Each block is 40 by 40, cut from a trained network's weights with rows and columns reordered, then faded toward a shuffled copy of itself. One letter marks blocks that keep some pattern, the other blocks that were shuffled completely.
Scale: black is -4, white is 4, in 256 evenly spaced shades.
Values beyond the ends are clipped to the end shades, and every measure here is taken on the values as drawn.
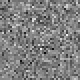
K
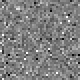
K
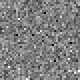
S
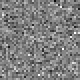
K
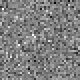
S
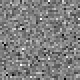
S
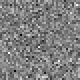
K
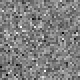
S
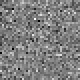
S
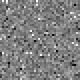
S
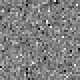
S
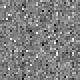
K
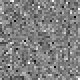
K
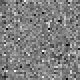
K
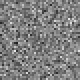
S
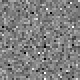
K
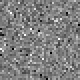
S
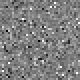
S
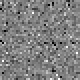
K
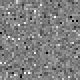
S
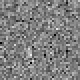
K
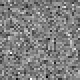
S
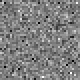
S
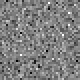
S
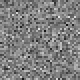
K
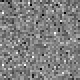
S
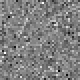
S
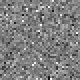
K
